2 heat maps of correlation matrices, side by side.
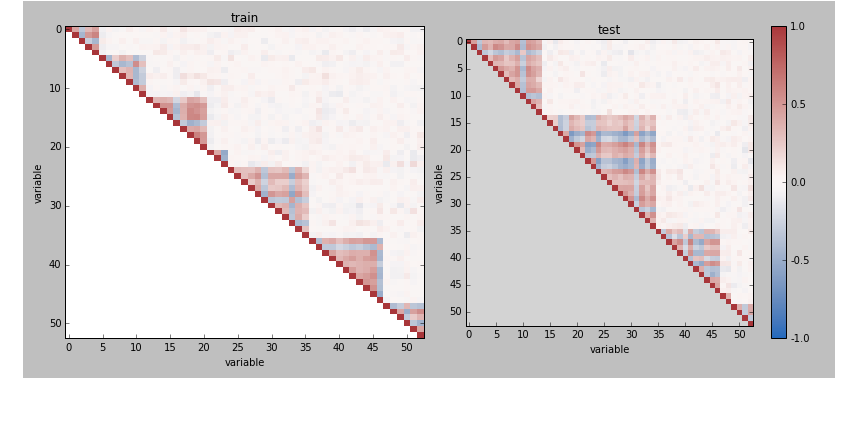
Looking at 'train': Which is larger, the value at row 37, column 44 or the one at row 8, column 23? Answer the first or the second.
the second
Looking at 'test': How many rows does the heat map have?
53
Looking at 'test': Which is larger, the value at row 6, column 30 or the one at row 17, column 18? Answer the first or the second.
the second
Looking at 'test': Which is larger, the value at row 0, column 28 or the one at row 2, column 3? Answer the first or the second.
the first
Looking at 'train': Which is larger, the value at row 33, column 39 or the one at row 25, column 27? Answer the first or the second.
the second
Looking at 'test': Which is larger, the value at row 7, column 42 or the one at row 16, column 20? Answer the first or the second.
the second
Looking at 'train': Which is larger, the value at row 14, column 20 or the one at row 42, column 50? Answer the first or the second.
the first
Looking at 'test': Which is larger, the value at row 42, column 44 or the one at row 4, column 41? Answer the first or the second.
the second
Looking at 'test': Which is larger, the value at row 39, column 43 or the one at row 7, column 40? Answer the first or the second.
the second
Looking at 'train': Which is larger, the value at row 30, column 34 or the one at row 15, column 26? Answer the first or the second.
the first
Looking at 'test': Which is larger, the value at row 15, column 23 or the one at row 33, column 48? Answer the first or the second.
the second
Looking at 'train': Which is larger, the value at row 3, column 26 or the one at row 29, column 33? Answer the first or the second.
the second
